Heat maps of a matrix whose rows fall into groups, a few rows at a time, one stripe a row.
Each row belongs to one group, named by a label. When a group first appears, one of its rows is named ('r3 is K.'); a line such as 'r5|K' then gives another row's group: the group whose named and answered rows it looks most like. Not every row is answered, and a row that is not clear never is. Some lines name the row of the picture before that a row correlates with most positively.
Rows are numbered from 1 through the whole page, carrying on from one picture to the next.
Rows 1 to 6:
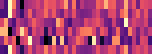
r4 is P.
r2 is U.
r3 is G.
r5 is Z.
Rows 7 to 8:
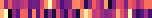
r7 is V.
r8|P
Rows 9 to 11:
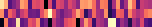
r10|V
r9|P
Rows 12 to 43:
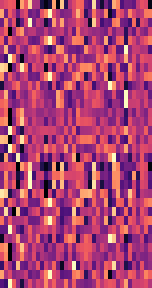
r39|P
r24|P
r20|V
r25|P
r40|P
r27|P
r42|V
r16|V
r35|G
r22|G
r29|G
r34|V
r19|P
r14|Z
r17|G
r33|P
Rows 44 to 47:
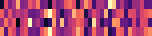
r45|V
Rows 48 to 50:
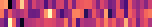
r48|P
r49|V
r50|U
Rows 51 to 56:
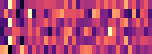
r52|Z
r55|U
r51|U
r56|P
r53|U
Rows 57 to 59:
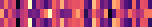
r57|Z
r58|V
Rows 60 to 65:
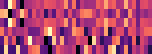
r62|U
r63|V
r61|P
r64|Z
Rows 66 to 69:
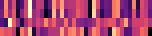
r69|Z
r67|Z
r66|Z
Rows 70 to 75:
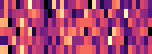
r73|Z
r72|P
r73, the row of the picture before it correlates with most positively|69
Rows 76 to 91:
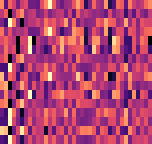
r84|V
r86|Z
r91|U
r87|P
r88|U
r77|P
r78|U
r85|P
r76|V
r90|P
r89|U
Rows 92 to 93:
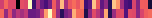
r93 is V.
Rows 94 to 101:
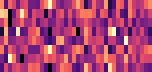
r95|P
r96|P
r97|G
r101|G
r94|V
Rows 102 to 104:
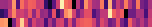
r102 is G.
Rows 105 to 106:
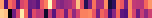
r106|P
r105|V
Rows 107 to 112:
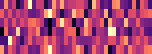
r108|V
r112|V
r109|G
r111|U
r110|G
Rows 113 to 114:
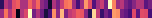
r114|Z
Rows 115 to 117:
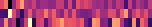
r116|U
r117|Z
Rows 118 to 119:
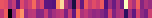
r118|G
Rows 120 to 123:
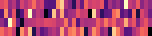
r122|U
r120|G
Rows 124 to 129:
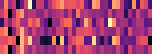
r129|P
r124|Z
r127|P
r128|Z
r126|G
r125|P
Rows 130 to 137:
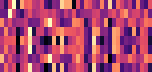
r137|Z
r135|Z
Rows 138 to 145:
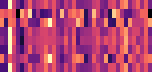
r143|U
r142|U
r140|V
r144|V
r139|Z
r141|U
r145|U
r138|U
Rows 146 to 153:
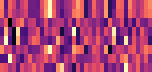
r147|V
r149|G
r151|V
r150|G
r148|P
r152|U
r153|G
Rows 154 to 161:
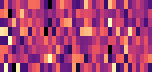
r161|G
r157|P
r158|U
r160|V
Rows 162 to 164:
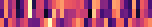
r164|V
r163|Z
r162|Z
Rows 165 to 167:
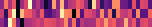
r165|Z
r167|U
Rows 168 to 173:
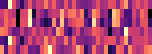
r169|Z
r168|U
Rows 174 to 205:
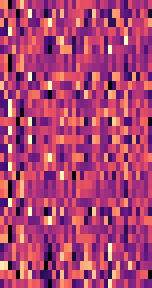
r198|V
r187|Z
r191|V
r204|Z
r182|Z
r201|G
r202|G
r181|P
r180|P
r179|G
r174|P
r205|G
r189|Z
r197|Z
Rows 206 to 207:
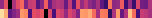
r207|P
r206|P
